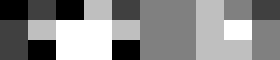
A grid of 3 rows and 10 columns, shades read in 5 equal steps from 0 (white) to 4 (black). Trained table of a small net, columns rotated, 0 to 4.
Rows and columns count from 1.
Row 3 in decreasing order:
4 4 3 2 2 2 1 1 0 0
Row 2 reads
3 1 0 0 1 2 2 1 0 2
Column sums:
10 8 4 1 8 6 6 3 3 7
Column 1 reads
4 3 3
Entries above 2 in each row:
5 1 3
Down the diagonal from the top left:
4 1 0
